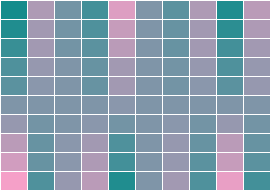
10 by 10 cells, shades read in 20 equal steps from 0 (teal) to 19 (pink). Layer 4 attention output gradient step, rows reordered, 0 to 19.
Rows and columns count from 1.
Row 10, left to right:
19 5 11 14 1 9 12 5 18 4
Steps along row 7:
down up up down up up down up down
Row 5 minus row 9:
-10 3 -1 -6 8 0 -3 4 -9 5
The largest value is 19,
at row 10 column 1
